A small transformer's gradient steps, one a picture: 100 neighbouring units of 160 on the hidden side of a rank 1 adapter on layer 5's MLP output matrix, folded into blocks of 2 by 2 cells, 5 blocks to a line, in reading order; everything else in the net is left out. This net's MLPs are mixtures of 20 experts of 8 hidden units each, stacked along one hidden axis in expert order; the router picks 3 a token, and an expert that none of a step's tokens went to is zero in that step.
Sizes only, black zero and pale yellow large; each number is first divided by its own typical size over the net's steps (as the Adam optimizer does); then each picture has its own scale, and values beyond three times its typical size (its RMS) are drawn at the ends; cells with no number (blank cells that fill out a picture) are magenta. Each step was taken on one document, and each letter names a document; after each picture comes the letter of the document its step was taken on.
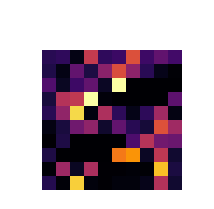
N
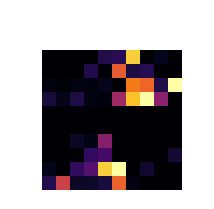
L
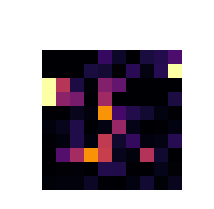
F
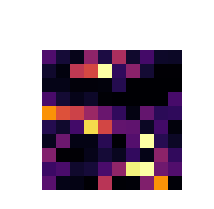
N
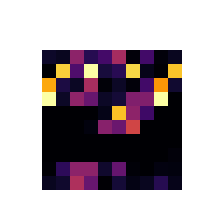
F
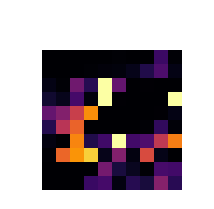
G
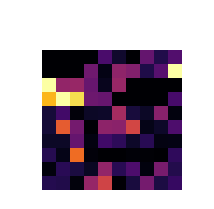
F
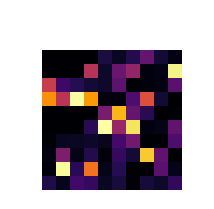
F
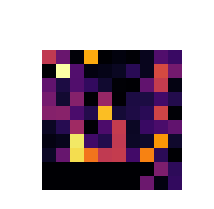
G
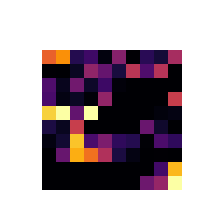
G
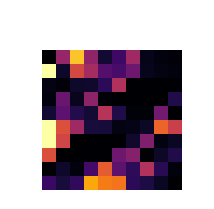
N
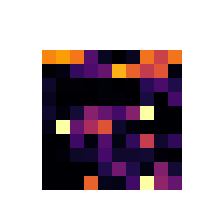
G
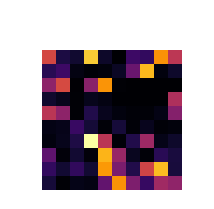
N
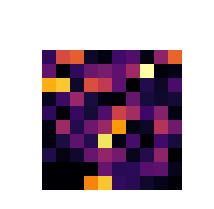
N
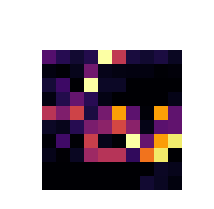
N
